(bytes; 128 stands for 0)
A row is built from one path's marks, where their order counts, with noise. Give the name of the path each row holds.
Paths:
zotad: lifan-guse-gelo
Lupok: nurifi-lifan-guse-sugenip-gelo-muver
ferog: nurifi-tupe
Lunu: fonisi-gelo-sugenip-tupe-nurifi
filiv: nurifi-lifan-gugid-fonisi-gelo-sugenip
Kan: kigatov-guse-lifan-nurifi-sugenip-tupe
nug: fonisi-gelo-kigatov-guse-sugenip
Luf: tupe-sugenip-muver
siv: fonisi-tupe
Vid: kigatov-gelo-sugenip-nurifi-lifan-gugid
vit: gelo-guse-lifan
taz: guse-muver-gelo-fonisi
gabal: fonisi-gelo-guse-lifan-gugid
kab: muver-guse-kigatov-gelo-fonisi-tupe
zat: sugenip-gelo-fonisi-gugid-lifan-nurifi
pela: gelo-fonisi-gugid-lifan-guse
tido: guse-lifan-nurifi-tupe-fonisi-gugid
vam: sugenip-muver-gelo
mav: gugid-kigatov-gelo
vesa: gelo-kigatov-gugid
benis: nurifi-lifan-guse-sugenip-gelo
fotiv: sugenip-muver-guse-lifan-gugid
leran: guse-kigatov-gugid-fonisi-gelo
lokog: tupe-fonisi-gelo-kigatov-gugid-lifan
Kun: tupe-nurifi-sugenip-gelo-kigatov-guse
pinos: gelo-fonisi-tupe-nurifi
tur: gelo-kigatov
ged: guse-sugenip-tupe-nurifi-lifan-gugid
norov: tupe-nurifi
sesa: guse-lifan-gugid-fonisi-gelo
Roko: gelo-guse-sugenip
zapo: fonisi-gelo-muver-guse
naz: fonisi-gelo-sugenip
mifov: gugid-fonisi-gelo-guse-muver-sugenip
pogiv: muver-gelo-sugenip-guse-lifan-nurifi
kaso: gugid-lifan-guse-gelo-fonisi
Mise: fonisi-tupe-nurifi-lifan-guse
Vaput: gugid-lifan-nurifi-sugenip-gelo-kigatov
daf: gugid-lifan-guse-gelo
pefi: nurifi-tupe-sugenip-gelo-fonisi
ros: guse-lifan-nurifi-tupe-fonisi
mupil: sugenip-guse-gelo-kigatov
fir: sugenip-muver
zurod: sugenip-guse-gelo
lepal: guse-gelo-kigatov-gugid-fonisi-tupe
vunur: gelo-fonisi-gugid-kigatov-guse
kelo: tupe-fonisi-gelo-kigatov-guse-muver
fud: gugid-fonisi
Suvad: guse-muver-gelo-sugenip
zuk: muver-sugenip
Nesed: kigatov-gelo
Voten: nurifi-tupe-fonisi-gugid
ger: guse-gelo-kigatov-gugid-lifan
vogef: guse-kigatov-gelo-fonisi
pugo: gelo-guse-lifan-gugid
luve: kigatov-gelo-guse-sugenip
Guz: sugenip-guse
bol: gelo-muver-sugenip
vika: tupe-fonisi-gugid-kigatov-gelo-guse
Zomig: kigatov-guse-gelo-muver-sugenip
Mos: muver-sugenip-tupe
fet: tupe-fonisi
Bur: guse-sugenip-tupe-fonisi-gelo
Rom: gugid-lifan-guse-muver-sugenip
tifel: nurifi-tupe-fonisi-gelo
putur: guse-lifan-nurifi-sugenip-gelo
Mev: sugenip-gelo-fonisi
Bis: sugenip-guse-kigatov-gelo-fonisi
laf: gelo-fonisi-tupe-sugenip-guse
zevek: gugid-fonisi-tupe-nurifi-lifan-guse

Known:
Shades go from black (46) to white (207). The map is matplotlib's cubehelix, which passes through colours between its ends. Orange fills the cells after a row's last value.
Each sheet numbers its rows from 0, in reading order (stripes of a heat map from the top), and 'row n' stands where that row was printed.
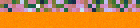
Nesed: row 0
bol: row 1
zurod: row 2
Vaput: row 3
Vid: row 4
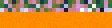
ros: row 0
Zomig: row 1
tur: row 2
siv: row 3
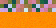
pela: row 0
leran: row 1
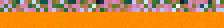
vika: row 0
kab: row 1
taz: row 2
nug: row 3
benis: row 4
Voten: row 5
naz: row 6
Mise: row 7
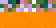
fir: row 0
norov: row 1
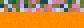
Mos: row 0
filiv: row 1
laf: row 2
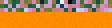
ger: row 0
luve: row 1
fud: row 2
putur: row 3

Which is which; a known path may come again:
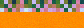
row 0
ros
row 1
ged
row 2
vesa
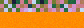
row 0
gabal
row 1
pogiv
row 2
leran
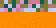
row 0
tido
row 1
Mise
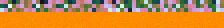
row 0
bol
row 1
mifov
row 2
Suvad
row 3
mupil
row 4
siv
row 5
kab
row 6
zapo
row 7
ferog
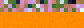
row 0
kelo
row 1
zuk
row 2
Bis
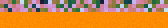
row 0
Nesed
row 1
mav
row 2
ger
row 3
Lupok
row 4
filiv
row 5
vunur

